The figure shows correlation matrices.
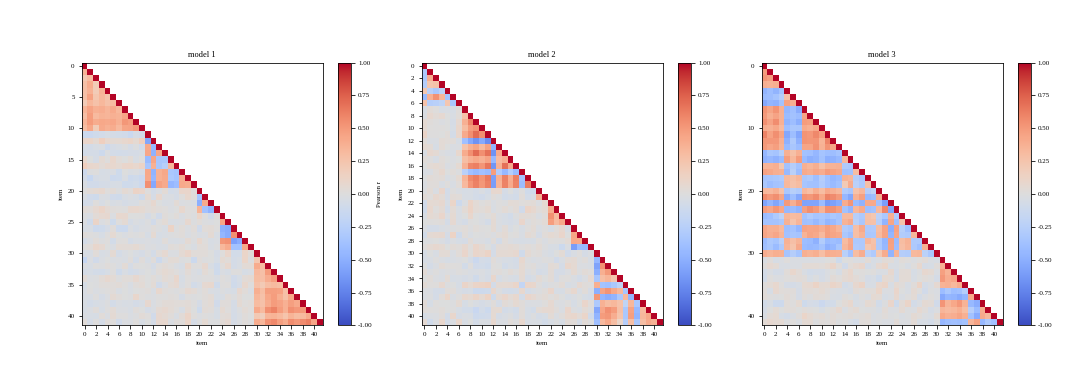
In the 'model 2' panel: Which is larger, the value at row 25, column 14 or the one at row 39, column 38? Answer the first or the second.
the second
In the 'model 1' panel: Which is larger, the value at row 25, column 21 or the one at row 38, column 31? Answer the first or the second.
the second
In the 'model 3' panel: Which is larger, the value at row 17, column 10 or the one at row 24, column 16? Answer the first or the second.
the first
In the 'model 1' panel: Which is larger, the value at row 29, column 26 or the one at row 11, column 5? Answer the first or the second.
the second
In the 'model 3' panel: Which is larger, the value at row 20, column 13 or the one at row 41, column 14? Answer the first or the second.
the first
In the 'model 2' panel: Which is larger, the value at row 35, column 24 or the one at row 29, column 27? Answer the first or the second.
the first
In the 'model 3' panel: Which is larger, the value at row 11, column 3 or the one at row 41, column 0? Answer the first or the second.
the first
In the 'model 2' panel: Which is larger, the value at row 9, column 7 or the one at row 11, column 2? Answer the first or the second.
the first
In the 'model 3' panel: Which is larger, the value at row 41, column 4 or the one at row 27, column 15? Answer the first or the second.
the first
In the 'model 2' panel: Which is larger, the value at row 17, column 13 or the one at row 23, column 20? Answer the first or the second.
the second
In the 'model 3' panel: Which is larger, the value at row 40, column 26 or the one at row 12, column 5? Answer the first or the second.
the first
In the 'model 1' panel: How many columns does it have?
42
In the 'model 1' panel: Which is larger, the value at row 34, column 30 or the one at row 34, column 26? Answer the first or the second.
the first
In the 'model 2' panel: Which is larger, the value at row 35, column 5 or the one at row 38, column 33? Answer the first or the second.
the second
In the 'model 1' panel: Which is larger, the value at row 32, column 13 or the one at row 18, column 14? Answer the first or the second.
the second
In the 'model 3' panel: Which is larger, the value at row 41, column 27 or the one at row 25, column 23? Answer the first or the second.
the first
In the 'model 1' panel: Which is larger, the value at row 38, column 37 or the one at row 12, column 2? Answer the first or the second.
the first
